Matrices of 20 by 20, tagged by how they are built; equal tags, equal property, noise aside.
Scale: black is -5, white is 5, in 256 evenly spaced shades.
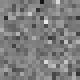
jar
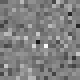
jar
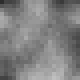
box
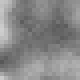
box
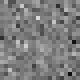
jar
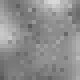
box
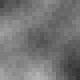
box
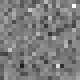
jar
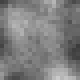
box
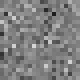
jar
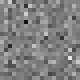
jar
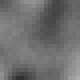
box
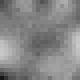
box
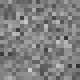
jar
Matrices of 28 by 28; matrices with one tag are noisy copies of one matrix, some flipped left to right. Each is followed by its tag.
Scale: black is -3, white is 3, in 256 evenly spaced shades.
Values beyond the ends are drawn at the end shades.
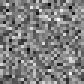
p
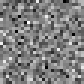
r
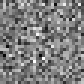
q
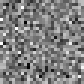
r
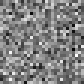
p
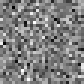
r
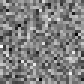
p
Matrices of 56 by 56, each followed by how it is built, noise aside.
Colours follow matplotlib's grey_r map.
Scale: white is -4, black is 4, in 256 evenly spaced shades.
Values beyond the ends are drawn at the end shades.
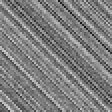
Toeplitz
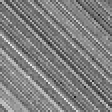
Toeplitz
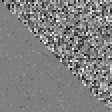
upper triangular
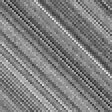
Toeplitz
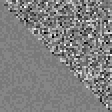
upper triangular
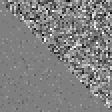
upper triangular
